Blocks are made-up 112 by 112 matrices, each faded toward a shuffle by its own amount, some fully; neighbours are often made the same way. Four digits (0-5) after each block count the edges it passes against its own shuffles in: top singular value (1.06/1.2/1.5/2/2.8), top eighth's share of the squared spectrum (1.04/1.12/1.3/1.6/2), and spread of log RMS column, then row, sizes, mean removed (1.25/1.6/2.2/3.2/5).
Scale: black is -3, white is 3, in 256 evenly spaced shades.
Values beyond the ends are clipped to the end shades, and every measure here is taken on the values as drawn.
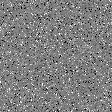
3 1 0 0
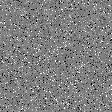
0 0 0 0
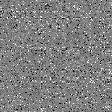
4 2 1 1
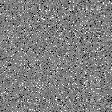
4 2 1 1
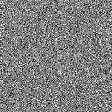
4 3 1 1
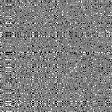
5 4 3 3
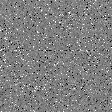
3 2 1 0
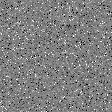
2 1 0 0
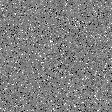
1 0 0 0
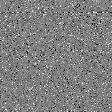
3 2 0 1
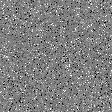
0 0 0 0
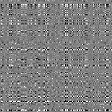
5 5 4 4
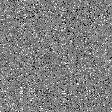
3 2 1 1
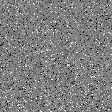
3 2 0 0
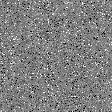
2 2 1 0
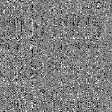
4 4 3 2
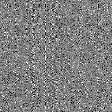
4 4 3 1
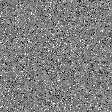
2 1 1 0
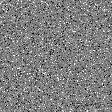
0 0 0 0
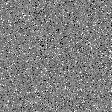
1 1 0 0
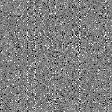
4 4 3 1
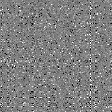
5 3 2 2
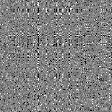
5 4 3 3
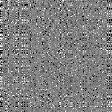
5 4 3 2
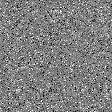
3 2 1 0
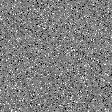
3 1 0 0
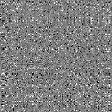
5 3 2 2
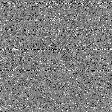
2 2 0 3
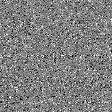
1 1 0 2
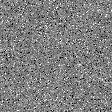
0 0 0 1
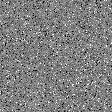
0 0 0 0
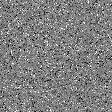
0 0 0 0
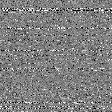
2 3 0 4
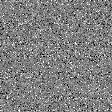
1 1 0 2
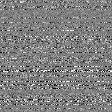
2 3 0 5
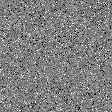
0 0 0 0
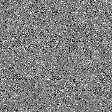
1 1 0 2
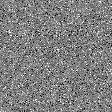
1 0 0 2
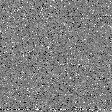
2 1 0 2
